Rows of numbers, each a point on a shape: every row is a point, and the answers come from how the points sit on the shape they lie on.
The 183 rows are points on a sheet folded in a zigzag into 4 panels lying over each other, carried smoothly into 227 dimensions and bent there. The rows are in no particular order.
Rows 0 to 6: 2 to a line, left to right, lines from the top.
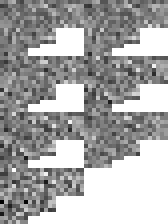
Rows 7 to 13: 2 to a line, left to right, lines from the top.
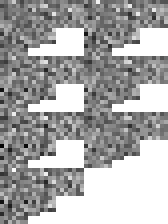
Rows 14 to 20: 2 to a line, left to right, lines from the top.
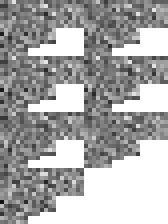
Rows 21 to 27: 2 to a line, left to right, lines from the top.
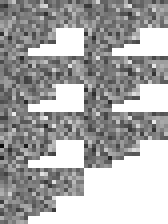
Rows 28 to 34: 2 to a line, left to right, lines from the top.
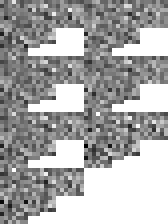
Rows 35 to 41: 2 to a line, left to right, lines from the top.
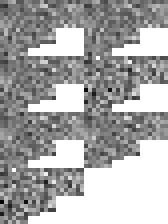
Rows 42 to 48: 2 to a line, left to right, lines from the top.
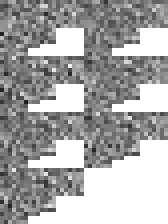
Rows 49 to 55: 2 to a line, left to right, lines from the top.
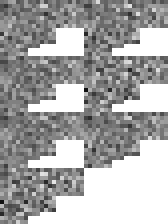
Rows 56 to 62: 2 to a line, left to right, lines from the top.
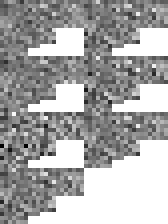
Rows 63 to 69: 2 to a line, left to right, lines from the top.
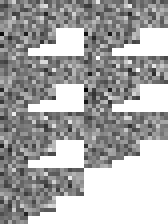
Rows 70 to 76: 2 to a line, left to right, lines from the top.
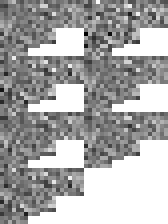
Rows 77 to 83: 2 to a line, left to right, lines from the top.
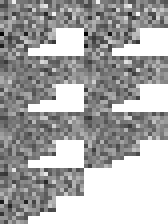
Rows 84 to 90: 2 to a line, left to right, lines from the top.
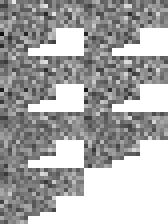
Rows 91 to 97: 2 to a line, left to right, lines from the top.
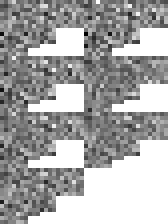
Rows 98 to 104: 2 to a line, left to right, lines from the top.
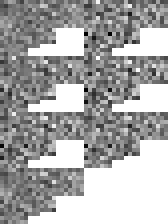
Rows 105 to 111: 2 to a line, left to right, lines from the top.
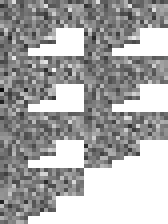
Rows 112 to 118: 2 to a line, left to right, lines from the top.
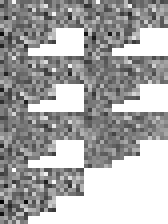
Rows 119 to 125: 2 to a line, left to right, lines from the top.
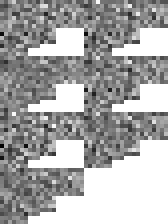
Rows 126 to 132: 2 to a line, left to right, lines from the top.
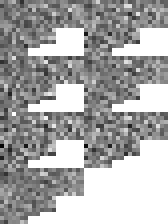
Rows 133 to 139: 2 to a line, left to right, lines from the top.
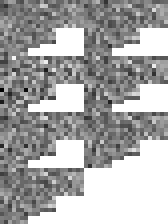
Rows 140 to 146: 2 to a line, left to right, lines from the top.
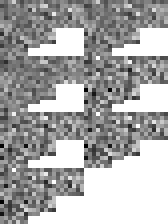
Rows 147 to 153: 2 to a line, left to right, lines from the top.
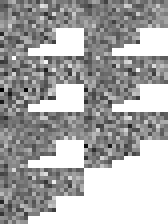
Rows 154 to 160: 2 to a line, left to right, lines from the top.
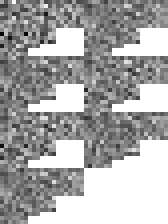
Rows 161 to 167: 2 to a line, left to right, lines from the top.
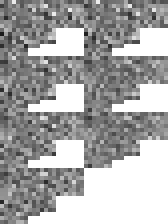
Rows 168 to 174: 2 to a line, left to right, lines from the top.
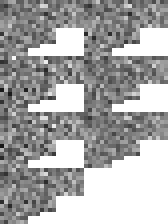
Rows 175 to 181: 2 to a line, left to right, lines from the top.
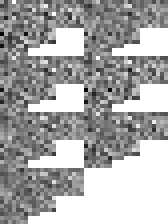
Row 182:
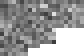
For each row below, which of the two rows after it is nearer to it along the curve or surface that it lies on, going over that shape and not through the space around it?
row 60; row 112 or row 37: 112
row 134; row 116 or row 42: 116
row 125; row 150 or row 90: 150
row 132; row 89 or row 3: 89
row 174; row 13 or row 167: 167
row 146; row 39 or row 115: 115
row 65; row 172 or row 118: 172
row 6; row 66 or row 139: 66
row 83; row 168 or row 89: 89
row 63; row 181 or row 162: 181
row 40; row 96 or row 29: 29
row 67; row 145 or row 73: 145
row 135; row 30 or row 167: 30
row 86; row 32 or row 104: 104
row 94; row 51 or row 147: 51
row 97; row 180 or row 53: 53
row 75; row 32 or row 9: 9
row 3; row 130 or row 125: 130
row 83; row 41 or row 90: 41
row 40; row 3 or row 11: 11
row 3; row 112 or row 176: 112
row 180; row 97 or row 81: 81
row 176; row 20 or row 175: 20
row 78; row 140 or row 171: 140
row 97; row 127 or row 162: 127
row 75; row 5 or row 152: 152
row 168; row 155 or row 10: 155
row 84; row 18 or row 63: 18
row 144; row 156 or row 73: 156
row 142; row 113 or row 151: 151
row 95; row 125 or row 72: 125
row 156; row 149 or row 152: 149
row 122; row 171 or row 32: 32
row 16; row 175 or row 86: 175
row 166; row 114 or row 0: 0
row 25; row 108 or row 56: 108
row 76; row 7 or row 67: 67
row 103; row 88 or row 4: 88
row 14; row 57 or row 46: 57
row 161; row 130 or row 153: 130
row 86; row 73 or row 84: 73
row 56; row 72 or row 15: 15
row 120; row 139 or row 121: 139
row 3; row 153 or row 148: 153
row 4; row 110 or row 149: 149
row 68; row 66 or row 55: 55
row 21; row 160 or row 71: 160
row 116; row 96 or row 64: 64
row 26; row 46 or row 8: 8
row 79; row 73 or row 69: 73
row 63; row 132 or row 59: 132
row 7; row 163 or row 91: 163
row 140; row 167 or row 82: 82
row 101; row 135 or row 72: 135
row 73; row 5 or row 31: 31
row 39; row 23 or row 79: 79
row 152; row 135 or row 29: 29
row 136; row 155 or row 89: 89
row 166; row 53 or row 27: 53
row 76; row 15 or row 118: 118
